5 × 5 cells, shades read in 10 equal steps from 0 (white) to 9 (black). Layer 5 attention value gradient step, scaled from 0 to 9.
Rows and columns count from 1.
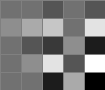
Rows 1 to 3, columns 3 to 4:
6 5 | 2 5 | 7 4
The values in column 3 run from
1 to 8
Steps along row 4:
down down up down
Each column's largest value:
5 6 8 6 9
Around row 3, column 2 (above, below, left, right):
3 4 5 7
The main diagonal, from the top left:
5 3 7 6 9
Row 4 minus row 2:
1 1 -1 1 -1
